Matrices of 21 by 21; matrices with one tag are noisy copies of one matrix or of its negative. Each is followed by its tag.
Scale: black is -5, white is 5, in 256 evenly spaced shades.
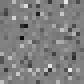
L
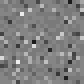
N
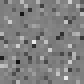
N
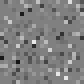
N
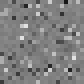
L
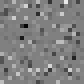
L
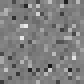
L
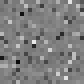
N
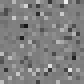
L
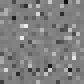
L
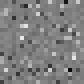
L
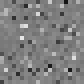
L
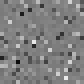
N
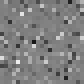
N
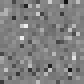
L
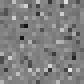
L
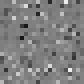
L
